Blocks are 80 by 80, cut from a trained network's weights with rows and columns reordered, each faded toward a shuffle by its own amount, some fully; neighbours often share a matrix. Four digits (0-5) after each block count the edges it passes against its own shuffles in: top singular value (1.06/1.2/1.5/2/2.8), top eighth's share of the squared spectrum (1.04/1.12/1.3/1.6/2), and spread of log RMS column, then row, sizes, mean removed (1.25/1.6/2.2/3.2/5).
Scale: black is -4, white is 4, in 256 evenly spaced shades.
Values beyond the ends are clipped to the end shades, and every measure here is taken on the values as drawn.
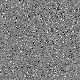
1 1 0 1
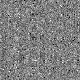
2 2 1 1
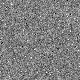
0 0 0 0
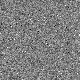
0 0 0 0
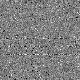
3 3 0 2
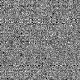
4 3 0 2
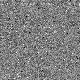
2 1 0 0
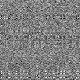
4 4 1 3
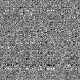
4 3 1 2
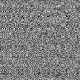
4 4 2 2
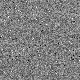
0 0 0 0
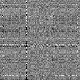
4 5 2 2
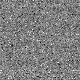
2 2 0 1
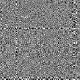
4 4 2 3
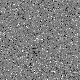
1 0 0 0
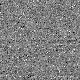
2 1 0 0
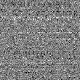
3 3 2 2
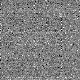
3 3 2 1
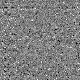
2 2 1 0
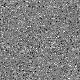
2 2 0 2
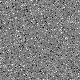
0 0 0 0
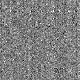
3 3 0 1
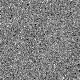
0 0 0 0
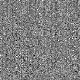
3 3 1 2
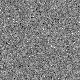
1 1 0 0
